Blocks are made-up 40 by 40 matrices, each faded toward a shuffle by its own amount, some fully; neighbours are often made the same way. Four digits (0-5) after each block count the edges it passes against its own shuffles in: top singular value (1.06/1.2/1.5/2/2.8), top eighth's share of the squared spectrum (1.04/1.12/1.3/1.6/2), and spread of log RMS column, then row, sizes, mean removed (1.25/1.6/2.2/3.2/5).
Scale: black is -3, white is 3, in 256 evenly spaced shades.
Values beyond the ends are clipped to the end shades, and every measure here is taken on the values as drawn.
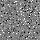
0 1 0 0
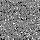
2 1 0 0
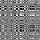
5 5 4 4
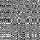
4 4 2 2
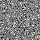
0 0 0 0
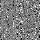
1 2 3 0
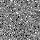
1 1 0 0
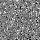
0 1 1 0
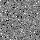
0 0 0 0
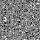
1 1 2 0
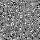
0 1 1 0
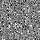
0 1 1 1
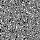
0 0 1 0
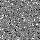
0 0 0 0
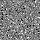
0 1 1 0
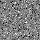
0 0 0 0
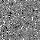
1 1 1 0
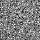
1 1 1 1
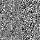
1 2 3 0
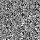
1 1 2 0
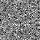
0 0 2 0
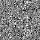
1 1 2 0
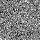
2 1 0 0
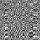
4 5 3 3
